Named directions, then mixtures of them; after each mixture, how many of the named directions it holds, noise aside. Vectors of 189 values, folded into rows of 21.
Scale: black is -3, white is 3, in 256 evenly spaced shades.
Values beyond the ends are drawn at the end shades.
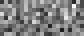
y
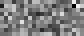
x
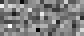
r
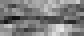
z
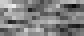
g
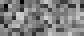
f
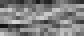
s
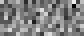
one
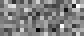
two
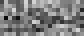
three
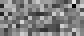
one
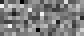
one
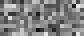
two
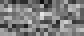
two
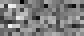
three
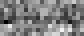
three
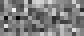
three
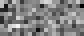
three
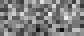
two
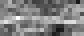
one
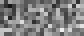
two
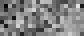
two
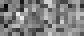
one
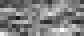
two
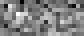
three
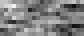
one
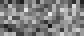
three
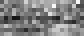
two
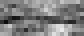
one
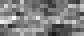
two
